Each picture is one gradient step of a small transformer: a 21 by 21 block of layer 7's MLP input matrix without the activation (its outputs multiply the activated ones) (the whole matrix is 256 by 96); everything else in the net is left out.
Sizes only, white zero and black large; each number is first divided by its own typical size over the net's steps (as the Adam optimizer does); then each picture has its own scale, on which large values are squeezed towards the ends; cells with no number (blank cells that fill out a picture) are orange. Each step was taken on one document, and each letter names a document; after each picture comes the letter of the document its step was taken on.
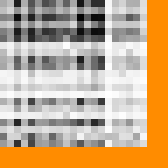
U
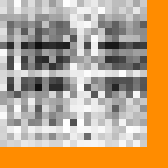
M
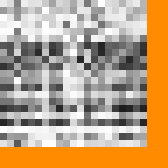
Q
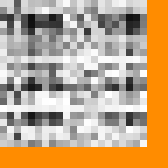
Q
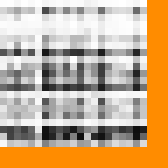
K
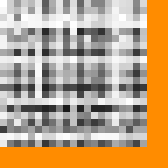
K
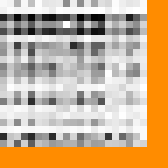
U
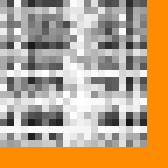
Q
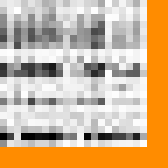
U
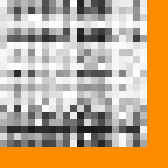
K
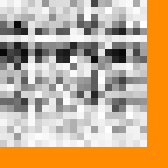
M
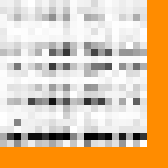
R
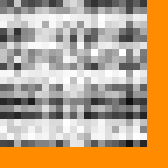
Q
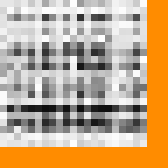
K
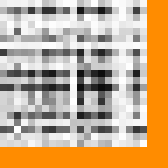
K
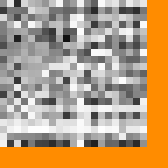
Q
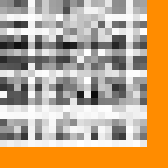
M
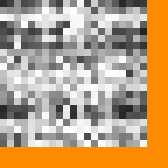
Q
